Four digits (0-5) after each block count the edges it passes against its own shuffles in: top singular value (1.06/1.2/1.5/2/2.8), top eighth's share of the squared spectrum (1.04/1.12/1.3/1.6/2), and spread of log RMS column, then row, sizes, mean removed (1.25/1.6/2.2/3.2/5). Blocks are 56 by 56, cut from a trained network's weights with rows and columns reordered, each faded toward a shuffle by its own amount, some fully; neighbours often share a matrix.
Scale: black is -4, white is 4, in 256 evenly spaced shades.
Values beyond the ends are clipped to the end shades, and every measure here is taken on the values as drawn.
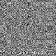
3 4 1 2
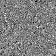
2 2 0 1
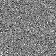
2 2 0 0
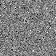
1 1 0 0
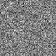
3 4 1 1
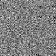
3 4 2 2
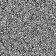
1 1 0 0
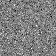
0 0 0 0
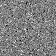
0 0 0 0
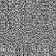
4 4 2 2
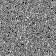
0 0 0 0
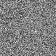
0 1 0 0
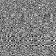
4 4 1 2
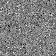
0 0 0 0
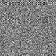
3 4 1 2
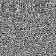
3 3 0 1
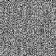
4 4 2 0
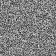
0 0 0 0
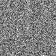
1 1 0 0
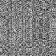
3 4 1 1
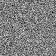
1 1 0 0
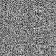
3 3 1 0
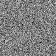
0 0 0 0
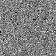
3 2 0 1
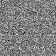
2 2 0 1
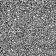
1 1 0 0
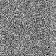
3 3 0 0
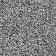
1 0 0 0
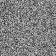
1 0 0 0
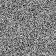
0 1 0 0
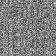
3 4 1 1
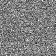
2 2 0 0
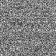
3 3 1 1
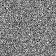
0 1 0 0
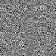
3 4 2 2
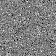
0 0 0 0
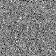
2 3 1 0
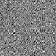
4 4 2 2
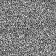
1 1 0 0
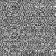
3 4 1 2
